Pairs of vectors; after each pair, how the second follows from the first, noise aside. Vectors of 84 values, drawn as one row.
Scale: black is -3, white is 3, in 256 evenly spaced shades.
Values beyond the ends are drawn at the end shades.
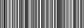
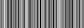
negated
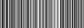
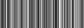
sign-scrambled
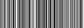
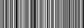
negated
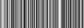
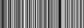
negated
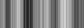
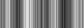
negated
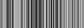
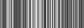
negated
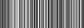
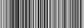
negated
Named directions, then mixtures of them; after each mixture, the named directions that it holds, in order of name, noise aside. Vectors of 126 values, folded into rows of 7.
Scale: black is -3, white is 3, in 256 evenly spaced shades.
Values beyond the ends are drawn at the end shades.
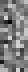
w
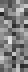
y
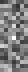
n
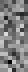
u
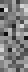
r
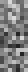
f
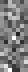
f, n, u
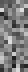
y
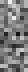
f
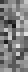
r, w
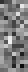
n, r, y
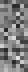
f, n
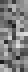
r, u, w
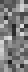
r, u, y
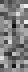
r, y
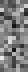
y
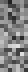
f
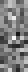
f, n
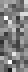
u
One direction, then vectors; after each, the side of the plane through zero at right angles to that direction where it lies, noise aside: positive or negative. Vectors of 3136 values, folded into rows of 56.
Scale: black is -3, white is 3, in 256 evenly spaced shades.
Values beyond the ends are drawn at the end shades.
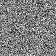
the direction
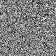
positive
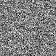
negative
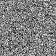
positive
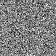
positive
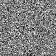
negative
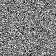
negative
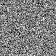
positive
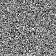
positive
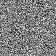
positive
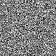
negative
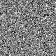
positive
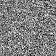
negative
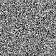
negative
